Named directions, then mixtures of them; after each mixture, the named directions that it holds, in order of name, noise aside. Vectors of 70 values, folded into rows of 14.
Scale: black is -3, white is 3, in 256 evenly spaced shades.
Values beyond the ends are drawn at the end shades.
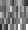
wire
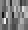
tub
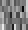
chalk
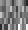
wire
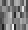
chalk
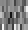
chalk, wire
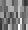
wire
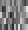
chalk, tub, wire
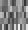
chalk, wire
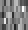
chalk, tub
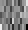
chalk, tub, wire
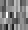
chalk, tub, wire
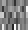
chalk, wire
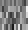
chalk, tub, wire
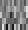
chalk, tub, wire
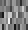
chalk, tub, wire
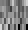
wire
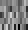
chalk, wire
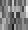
chalk, tub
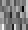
chalk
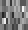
tub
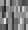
tub, wire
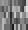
chalk, tub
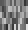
chalk, tub, wire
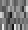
chalk, wire
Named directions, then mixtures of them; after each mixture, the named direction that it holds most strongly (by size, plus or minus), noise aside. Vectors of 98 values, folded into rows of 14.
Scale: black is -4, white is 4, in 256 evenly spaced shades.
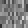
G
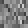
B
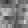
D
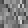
B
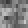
D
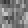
D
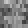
D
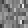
B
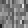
G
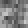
D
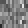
G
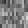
G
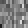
G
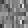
B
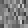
B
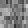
D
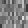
G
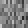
G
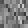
B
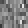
B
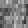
D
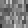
G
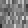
G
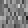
B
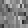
B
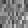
G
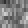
D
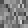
B
